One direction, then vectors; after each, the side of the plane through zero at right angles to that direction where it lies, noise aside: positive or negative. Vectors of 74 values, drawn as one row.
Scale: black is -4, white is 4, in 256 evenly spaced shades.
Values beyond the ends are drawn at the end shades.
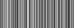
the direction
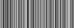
negative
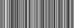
positive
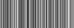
negative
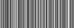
negative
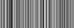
negative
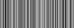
negative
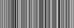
positive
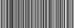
negative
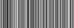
negative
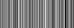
positive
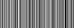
positive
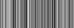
positive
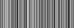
positive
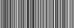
negative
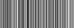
negative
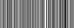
negative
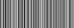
negative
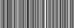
negative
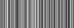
positive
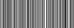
negative
